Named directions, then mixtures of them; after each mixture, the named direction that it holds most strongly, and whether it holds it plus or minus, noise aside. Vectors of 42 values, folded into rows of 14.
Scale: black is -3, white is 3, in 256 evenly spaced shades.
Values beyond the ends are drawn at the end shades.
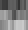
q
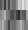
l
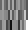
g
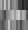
l, minus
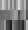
q, minus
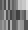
l, plus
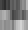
q, plus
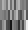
g, plus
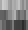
q, minus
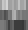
q, minus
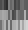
q, plus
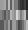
l, minus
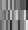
g, plus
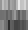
q, minus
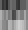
q, plus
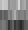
q, minus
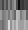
q, plus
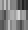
l, minus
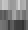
q, minus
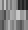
l, minus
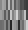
g, plus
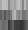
q, minus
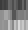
q, plus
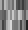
g, minus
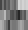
l, plus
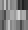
l, minus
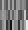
g, plus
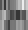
l, plus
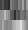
q, plus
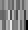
g, minus
